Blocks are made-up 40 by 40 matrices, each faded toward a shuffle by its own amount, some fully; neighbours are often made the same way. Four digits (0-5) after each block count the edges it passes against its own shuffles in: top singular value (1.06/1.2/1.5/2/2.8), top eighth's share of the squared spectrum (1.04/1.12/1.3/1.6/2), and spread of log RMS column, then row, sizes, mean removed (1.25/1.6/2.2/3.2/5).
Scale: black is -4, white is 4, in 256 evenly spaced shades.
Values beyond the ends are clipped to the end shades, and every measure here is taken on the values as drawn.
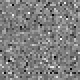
1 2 1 0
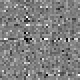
2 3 1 2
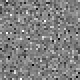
0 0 0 0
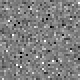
0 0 0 0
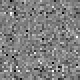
1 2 1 2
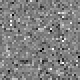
1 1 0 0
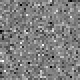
1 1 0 0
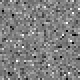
0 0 0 0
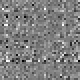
2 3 2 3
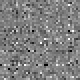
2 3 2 2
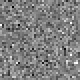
0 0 0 1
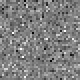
0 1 0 0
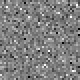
1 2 0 0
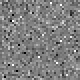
0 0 0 0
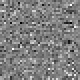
3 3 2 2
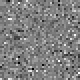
1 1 0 0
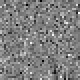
1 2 0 0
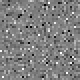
2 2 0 0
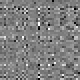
4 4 2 2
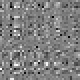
4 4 2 2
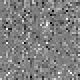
2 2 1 0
